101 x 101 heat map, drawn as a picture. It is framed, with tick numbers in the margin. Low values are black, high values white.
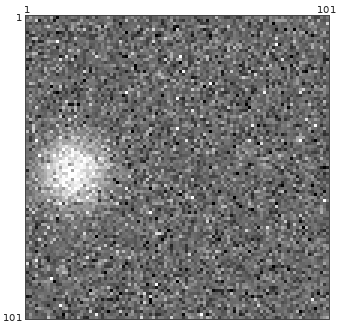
Odd rows or columns: none. Ninth with the highest average: middle left. Bumps: one, in the middle left. Stripes: none. Mirror symmetry: none.
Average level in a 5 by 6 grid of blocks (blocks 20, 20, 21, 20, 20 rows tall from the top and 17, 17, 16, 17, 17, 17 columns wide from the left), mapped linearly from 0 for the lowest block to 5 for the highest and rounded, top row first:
000000 | 100000 | 540000 | 110000 | 000000
